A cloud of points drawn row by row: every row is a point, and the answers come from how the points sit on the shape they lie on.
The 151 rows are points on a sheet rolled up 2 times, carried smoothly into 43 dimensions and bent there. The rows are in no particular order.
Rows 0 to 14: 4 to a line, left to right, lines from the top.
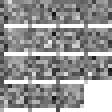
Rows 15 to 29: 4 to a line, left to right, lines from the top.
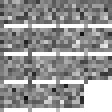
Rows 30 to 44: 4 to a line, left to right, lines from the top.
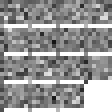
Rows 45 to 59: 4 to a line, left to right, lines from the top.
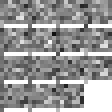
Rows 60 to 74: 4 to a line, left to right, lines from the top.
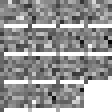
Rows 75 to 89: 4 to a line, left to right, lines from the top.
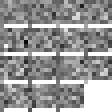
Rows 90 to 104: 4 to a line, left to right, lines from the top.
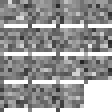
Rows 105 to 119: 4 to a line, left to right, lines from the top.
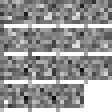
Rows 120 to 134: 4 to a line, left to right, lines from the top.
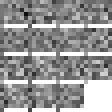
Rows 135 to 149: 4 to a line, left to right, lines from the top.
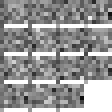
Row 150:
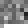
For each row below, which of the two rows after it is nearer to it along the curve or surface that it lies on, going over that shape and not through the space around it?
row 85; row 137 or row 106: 137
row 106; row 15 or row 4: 4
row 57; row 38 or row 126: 126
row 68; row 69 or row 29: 69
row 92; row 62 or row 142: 142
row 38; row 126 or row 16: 16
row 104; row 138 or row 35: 35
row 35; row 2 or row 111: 2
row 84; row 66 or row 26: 66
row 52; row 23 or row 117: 117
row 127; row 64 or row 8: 8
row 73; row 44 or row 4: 44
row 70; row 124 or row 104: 104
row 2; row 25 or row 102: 25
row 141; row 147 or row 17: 147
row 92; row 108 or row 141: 141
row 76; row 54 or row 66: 54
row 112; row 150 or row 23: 150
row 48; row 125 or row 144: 144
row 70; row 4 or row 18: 4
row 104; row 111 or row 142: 142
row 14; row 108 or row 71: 108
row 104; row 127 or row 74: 74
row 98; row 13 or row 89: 89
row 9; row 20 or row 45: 45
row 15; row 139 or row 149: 149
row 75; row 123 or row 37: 123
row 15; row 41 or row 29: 41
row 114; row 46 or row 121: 46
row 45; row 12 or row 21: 21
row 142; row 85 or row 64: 64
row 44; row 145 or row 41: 41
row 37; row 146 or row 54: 54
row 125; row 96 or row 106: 96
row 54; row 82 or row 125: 125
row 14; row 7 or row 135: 135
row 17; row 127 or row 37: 127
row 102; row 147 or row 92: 92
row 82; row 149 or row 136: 149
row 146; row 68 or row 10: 10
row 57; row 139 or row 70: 139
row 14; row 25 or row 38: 25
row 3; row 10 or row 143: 10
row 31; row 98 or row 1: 1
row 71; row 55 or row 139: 55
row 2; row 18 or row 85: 18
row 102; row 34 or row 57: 34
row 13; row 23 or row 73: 23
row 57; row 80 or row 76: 76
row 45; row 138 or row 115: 138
